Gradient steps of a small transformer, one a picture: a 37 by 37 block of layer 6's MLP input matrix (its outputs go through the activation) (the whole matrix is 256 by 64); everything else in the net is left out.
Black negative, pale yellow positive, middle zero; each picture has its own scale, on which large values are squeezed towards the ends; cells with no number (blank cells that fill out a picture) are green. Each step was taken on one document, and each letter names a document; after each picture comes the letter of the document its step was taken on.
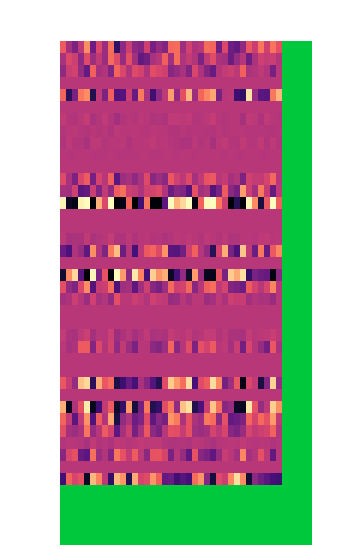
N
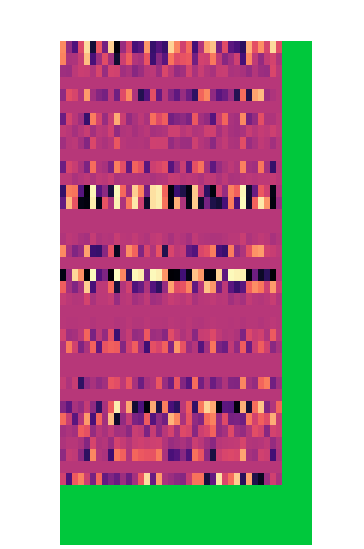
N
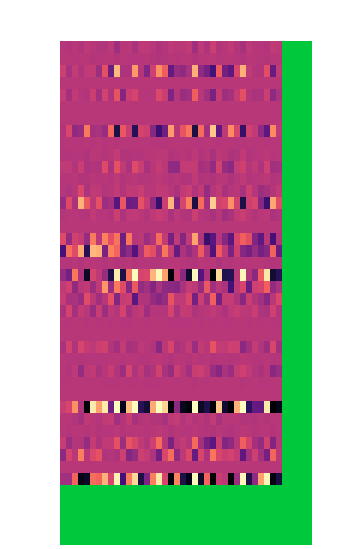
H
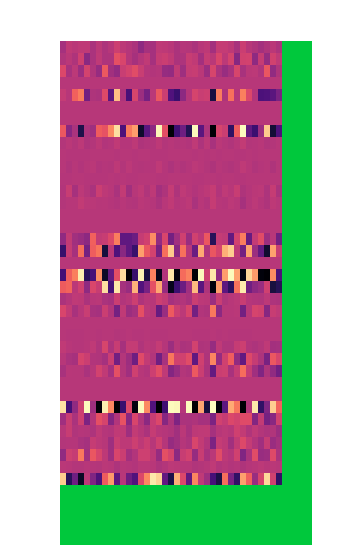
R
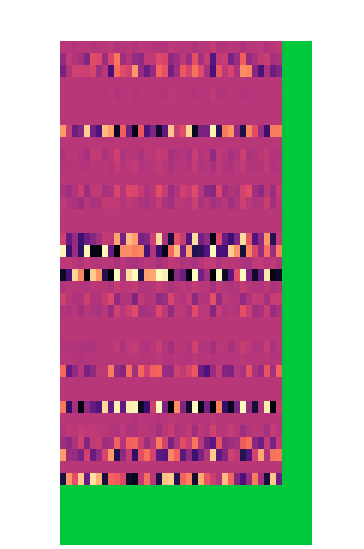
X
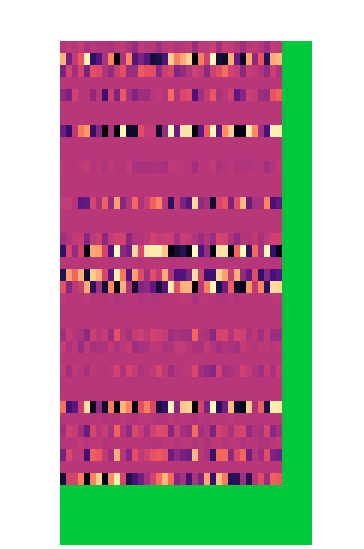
X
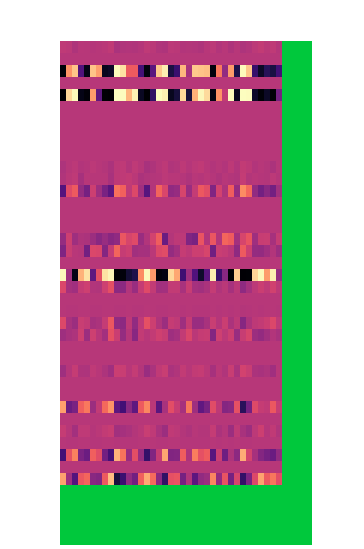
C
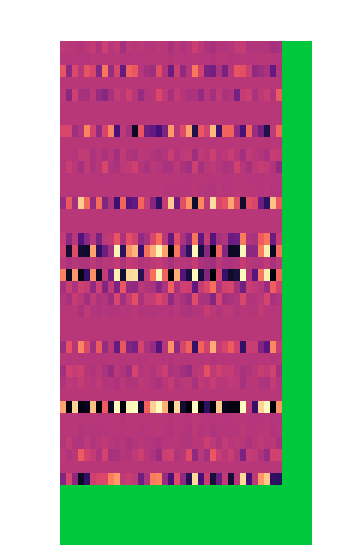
H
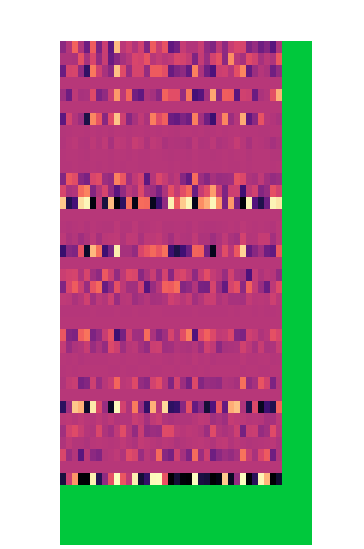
N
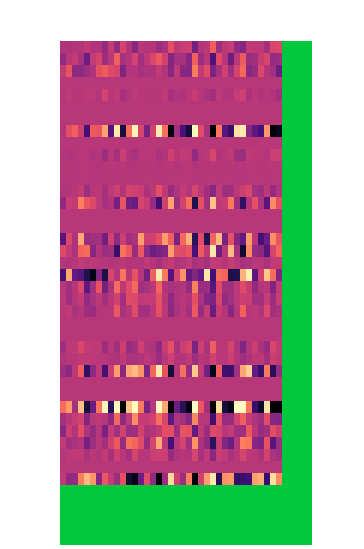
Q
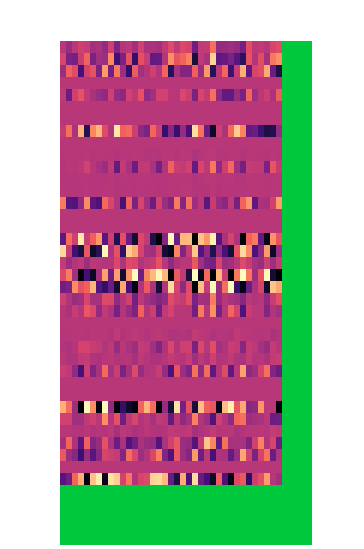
Q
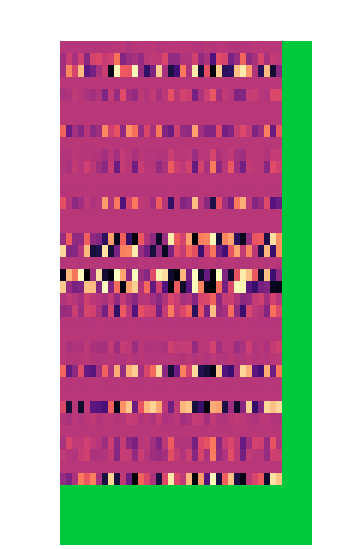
Q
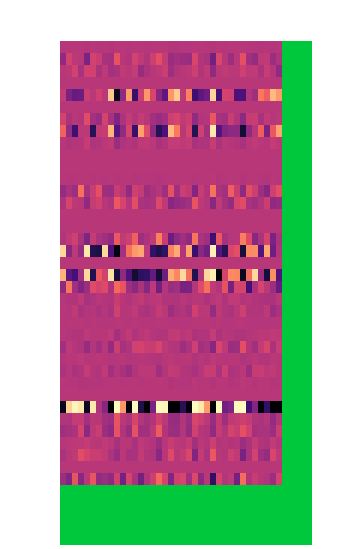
R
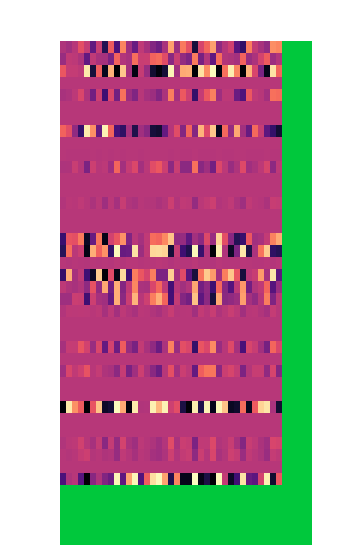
H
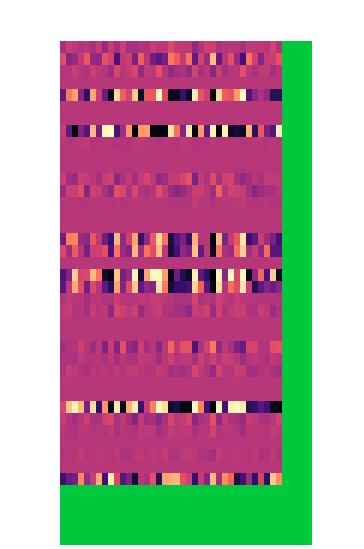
R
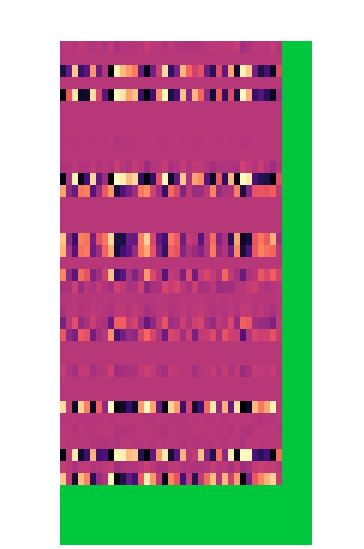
C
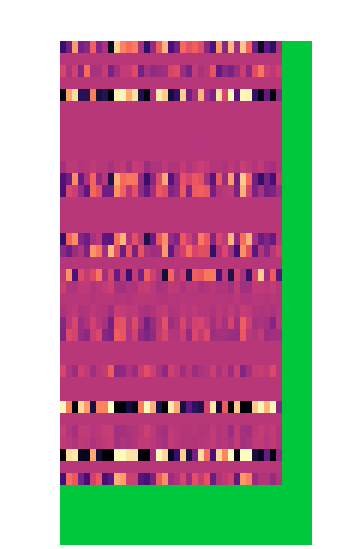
C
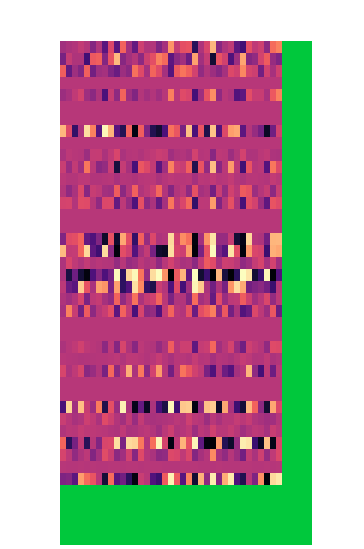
Q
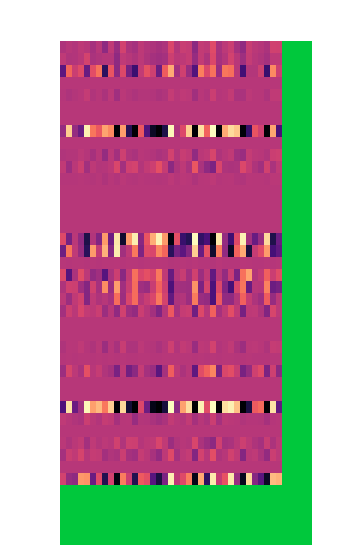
H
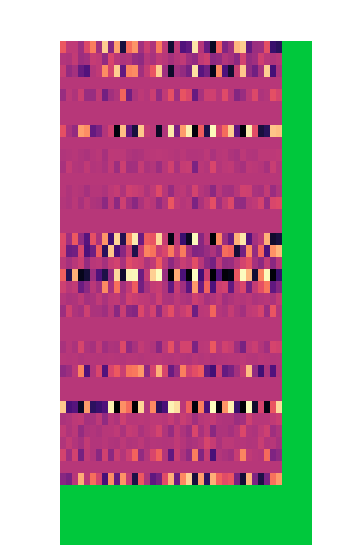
X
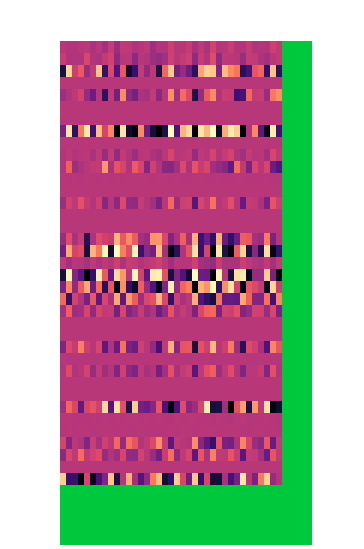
H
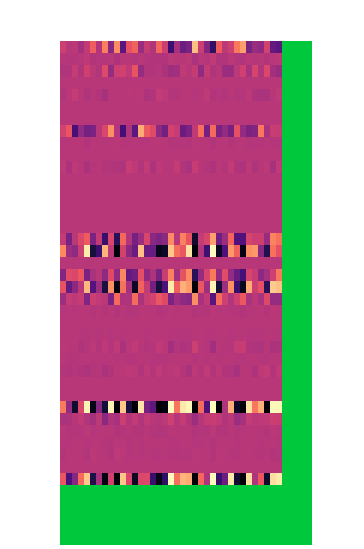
X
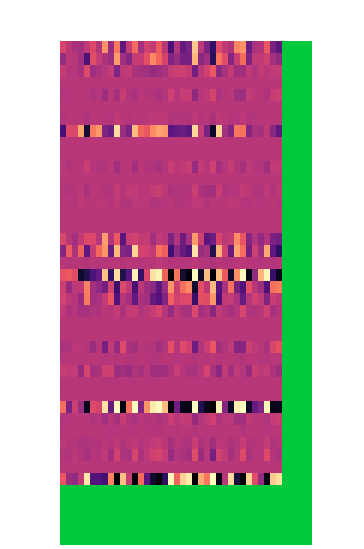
X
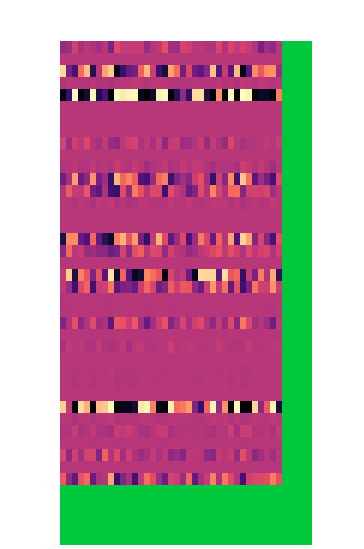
C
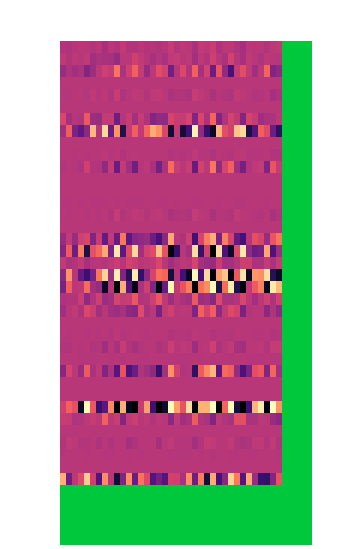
Q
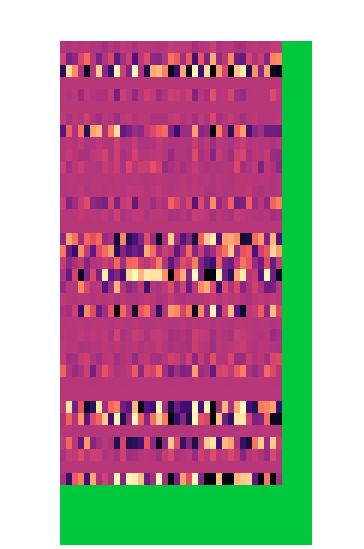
Q
